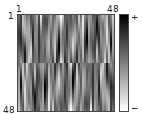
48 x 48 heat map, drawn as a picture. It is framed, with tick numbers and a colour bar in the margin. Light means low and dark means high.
It looks the same turned upside down. There is no overall slope. Overall the values sit about 50% of the way up the scale. Streaks run downward. The values follow a bell shape.
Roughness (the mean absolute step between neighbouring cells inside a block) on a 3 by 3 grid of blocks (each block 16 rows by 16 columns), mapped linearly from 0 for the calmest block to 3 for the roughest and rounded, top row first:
0 0 2
1 3 1
2 0 0
